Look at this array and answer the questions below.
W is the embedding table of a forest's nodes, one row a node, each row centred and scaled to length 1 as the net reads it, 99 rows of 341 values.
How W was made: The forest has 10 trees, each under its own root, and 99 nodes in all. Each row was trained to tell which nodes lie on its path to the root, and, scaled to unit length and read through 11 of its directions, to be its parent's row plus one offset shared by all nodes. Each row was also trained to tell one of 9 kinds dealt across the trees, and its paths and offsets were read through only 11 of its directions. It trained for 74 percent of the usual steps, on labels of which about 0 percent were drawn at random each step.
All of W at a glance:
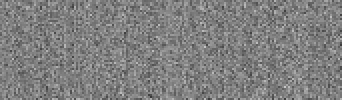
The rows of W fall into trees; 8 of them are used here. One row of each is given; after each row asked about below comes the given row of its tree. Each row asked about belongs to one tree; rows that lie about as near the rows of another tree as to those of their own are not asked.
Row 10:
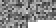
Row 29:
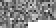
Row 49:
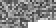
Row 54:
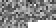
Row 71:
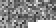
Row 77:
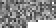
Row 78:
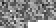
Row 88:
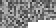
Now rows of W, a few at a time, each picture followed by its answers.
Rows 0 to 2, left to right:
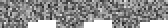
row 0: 29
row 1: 77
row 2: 54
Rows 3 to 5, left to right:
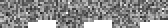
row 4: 77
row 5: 54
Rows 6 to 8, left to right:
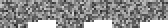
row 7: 49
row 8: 49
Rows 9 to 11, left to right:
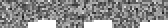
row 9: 78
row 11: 77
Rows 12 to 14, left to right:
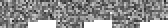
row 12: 29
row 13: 10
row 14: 54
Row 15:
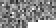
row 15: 77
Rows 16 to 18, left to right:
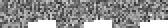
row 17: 29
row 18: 54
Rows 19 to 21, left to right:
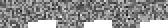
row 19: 71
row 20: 78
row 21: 29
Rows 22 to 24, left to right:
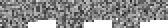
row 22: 78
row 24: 29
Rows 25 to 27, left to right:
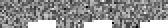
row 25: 88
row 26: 71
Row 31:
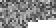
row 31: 78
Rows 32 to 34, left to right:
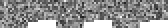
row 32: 71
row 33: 77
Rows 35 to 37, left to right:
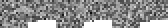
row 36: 29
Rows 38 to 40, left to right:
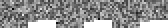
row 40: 88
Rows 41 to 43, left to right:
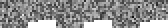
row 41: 29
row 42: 54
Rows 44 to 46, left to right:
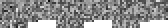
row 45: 10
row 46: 71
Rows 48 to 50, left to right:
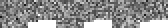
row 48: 54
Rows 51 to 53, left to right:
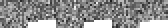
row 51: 78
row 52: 78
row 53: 88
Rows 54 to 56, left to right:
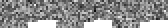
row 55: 78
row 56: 78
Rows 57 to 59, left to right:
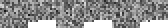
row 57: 10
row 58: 88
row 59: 29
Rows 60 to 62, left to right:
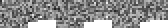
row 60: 71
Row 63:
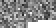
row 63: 78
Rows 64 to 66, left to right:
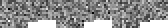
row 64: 71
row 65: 29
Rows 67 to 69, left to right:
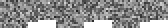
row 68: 54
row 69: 54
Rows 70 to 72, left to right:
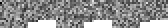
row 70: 78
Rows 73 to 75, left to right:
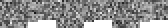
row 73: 77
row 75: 77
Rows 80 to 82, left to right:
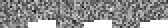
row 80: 77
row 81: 54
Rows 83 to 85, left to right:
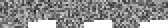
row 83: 29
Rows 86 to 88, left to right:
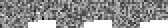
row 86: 88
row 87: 88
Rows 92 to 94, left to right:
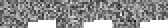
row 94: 29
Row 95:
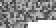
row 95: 54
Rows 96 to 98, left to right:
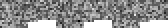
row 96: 78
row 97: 54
